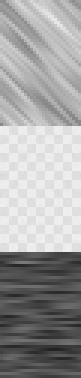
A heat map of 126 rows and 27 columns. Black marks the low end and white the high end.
The table splits into 3 rows of 1 panel. Panel 1,1: high, slanting down to the right. Panel 2,1: very high, checkered, faint in contrast. Panel 3,1: low, streaked across.
